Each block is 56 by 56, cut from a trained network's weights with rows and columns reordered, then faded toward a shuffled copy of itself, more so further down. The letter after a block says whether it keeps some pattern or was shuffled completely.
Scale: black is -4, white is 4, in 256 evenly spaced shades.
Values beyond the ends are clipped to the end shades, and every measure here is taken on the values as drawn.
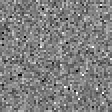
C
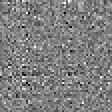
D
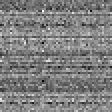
D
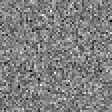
C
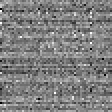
D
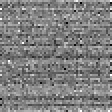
D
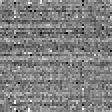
D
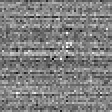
D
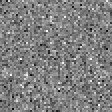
C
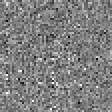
D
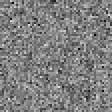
C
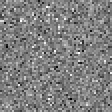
C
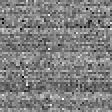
D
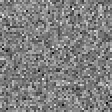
C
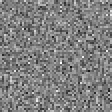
C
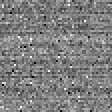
D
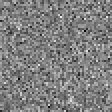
C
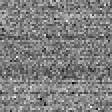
D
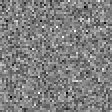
C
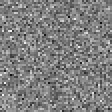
C
